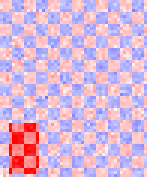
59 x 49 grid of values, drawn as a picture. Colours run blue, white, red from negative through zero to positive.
Grain: checkered. Odd patch: higher, in the bottom left. Ninth with the highest average: bottom left.
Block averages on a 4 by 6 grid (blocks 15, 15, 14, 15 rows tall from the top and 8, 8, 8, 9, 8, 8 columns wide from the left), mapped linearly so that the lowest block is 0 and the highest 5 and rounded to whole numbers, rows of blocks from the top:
0 0 0 0 0 0 | 0 0 0 0 0 0 | 1 1 0 0 0 0 | 5 5 0 0 0 0
